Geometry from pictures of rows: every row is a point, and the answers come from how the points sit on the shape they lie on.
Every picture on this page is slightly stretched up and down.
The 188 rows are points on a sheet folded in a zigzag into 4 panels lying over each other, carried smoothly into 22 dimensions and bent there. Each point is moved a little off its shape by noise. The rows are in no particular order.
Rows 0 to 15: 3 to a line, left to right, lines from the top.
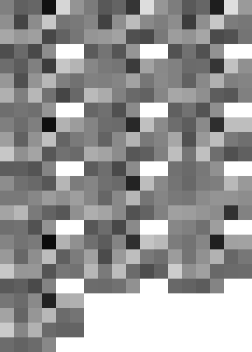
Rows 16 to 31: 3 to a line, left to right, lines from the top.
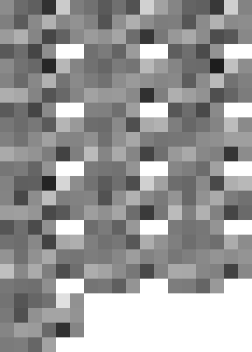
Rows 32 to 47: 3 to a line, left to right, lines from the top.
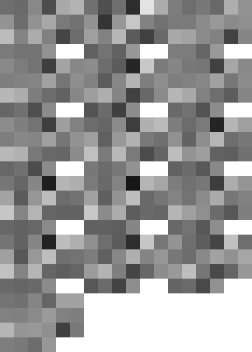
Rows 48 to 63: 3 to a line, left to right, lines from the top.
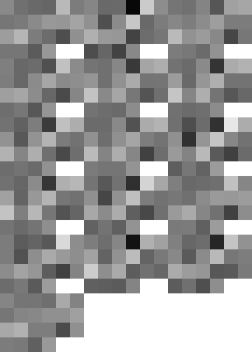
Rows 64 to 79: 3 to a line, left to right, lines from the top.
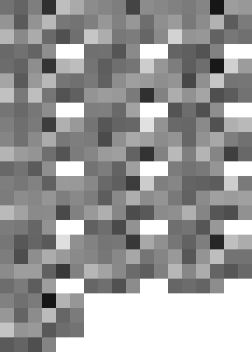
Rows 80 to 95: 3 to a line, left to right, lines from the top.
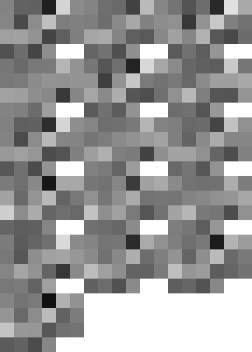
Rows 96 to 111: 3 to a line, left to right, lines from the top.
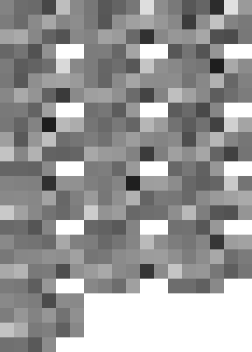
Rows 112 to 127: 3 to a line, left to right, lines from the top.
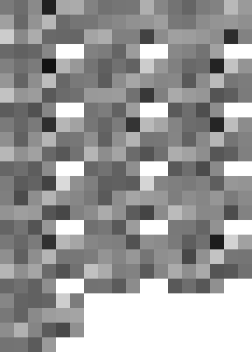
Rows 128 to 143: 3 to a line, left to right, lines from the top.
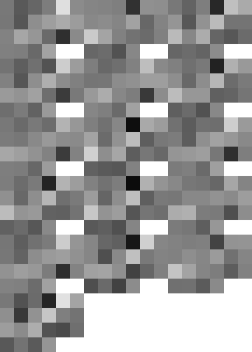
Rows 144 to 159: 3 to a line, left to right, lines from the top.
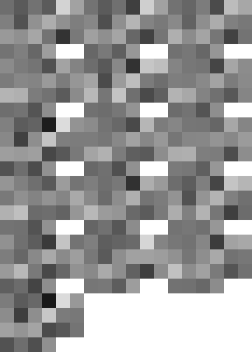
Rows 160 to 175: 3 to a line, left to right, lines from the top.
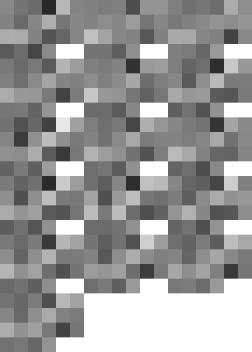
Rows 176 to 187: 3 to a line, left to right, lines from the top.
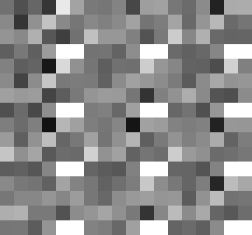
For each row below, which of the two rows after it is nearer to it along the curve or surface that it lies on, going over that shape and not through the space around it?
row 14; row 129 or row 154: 129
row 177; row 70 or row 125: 125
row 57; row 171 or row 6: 6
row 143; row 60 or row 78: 60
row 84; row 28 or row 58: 58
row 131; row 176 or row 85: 176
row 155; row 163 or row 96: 163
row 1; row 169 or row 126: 126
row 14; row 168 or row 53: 53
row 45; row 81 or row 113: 81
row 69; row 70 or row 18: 18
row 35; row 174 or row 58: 174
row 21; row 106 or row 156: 156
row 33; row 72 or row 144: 144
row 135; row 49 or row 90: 90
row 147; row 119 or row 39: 119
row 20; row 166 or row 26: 26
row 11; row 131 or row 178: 131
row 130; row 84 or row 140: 140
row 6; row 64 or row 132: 64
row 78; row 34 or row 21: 34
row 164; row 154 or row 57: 57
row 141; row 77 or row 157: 157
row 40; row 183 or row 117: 183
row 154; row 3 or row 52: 3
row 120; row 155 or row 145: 145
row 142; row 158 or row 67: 158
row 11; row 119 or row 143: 119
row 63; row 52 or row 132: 132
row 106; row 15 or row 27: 15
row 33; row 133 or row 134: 134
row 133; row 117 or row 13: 13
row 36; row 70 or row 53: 70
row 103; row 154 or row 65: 154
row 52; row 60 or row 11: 11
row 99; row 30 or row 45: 45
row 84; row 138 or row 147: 147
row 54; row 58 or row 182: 182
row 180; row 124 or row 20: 20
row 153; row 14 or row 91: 91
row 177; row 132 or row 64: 64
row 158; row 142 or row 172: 142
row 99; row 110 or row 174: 174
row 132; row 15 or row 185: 185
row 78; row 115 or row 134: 115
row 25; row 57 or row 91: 91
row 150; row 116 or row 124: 116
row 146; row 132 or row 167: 167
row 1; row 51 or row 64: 51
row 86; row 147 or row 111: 147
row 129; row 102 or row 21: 102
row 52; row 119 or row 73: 73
